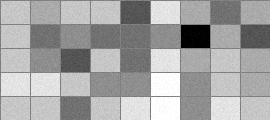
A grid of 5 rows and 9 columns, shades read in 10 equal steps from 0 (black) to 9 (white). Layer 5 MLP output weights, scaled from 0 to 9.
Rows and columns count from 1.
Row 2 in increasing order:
0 3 4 4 4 5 5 6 7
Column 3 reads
7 5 3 7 4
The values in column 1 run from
7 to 8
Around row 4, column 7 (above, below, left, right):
6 5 9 7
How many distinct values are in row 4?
5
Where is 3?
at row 1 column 5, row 2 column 9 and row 3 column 3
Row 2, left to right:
7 4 5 4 4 5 0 6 3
